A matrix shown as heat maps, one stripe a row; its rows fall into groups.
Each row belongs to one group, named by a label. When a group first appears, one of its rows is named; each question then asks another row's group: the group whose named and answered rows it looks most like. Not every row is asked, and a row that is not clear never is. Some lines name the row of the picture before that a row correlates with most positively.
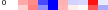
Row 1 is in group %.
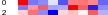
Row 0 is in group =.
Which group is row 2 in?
%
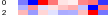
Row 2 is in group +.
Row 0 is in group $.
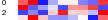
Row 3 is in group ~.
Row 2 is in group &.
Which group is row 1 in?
=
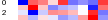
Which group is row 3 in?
+
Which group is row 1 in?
~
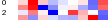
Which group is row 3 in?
+
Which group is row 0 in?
~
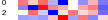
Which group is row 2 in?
%
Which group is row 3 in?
&
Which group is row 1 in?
$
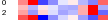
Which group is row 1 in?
+
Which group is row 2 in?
+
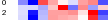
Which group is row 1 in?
&
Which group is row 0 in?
$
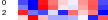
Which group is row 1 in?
$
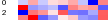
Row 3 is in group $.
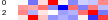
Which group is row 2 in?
+
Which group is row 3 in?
~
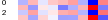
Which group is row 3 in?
+
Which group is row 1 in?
+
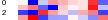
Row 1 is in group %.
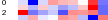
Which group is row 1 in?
+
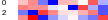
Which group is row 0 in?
%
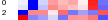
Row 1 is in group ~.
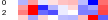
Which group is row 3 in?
+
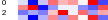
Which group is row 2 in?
&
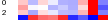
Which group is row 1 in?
+
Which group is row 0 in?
+
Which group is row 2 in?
+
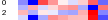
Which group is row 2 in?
+
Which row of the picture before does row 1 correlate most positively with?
3
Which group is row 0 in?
$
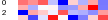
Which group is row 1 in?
+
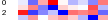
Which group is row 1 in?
%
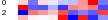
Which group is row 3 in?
&
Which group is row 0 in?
+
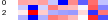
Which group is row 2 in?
~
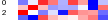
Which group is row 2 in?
=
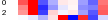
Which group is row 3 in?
&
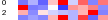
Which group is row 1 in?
=
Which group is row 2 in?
+
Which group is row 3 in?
&
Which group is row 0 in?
&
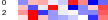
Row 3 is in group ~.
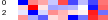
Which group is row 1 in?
~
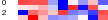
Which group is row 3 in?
~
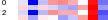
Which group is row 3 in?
+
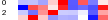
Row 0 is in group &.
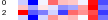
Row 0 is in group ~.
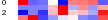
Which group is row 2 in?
&
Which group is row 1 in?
&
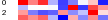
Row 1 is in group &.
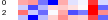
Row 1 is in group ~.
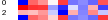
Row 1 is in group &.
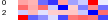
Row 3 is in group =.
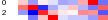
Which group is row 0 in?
+
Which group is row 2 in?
$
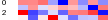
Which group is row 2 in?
=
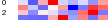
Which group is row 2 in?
+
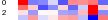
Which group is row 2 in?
+
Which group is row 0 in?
=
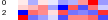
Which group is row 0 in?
+
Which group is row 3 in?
=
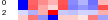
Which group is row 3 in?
%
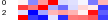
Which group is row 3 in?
=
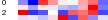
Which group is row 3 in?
&
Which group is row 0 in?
$
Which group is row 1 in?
+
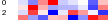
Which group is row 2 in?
%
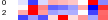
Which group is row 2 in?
~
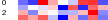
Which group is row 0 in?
$
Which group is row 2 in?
+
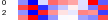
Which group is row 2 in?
$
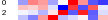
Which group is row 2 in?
&
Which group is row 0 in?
%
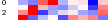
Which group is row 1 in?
~
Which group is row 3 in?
=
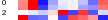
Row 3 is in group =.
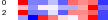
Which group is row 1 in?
+
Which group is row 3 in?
$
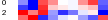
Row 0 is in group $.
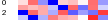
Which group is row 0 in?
%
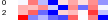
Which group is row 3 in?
=
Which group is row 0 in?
%
